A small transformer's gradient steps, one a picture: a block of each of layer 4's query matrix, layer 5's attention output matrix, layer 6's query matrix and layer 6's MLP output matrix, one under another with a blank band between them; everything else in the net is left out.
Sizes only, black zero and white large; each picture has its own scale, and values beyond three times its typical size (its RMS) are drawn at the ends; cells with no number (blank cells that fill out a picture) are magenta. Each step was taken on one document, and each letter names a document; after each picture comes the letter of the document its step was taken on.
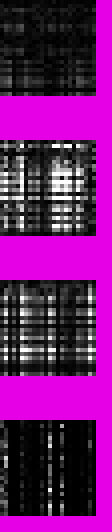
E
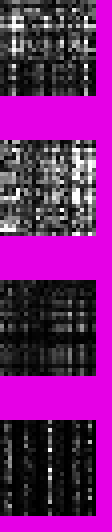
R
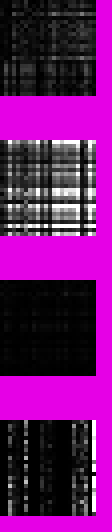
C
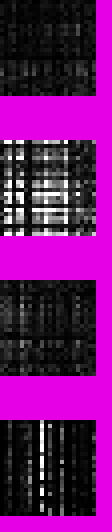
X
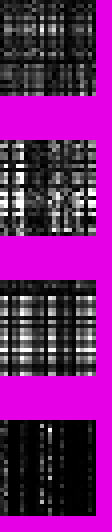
E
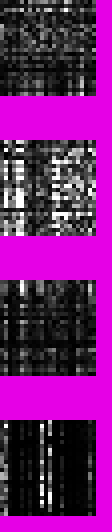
E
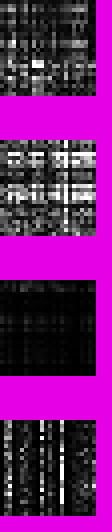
X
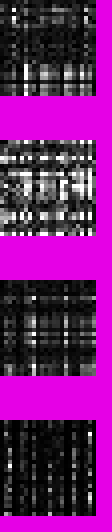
R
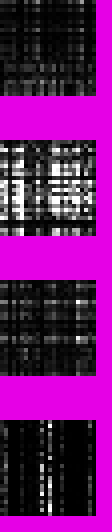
E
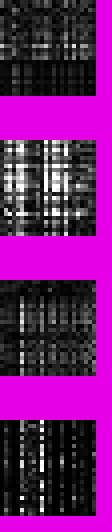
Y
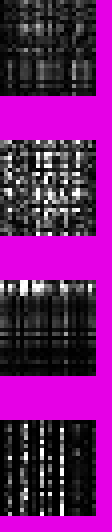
X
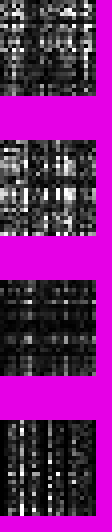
R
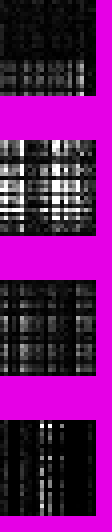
E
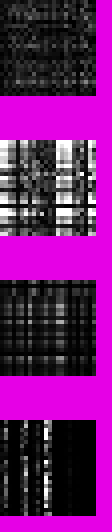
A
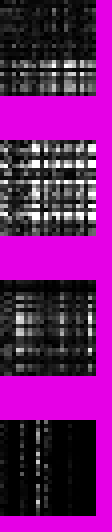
A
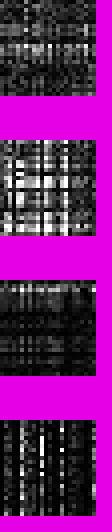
X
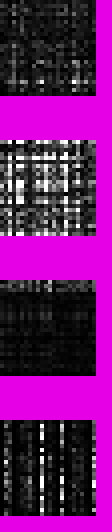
X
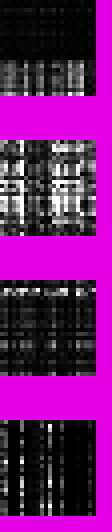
E
